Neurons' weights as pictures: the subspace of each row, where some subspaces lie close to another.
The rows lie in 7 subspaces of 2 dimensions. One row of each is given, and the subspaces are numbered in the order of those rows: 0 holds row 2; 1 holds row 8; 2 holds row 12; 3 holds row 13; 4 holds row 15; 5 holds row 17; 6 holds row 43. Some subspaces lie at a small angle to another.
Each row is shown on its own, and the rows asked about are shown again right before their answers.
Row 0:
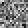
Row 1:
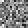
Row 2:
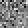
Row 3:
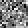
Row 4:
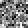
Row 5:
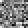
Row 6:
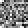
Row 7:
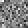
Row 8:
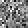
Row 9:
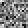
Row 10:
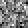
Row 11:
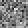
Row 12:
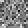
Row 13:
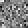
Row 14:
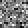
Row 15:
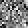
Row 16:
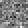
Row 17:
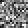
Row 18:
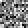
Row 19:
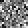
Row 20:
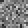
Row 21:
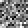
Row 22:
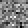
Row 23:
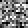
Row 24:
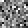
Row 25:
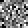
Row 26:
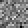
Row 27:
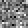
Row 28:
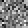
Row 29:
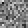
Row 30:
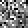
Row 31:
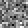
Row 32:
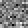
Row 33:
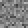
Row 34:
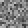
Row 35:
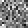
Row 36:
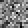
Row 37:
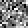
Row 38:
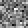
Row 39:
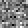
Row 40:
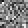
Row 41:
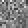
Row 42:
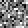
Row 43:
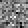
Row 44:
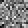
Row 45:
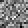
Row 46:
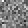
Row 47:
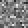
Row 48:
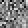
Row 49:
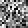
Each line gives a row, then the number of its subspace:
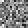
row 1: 1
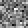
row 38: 1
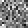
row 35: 4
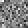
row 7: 3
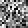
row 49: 1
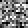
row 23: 6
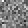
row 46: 2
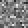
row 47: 0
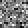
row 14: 4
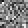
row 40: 5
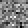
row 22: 6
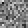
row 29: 5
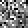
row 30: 0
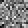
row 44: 4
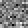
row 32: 4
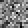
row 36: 6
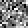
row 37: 4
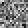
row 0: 5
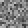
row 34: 0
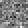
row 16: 6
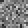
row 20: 3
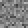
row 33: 0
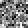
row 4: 3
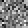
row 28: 2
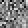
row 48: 0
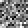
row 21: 2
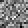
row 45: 2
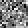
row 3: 4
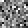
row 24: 3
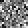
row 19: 3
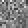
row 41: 0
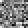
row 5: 1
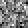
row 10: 3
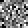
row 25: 3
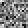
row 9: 5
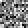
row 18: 5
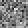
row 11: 1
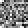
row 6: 1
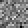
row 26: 2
